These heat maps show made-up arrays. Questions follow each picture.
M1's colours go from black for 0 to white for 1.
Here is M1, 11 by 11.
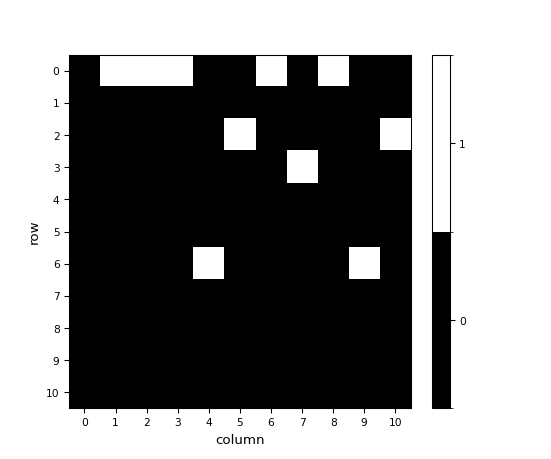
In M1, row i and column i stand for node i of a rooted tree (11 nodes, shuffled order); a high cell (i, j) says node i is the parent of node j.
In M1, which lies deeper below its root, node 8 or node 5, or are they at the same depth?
node 5
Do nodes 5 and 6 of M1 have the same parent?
no
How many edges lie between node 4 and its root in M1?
2
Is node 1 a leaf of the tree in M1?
yes
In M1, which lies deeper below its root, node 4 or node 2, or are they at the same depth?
node 4
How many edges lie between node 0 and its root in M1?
0
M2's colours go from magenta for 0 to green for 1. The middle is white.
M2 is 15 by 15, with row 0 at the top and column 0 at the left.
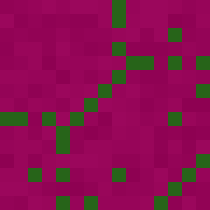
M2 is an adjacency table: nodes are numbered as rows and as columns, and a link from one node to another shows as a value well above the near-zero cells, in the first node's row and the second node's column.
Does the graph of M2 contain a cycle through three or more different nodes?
no
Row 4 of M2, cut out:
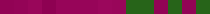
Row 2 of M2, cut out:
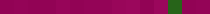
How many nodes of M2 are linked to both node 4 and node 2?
1
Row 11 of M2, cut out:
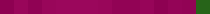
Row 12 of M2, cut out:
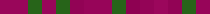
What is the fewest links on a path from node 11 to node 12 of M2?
3
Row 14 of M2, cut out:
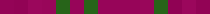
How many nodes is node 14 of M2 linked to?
3
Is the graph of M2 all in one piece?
yes
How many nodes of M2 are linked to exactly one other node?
10
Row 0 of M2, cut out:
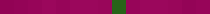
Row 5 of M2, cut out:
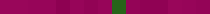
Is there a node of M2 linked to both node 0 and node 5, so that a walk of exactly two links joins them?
yes
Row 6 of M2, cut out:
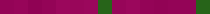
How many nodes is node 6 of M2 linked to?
2
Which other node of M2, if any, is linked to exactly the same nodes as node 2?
node 13
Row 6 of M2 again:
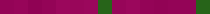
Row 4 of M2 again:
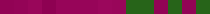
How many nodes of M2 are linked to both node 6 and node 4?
1
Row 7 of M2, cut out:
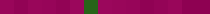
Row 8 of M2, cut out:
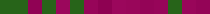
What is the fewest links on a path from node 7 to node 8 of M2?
5
